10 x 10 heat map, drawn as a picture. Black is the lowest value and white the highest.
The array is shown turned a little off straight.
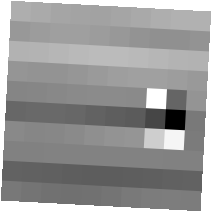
The middle right is the roughest part. In the middle right lies a patch that is rougher than the rest. Streaks run across, left to right.
